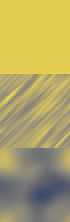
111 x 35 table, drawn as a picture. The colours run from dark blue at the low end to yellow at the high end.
The table splits into 3 rows of 1 panel. Panel 1,1: very high, flat. Panel 2,1: high, slanting up to the right. Panel 3,1: middling, smooth, strong in contrast.
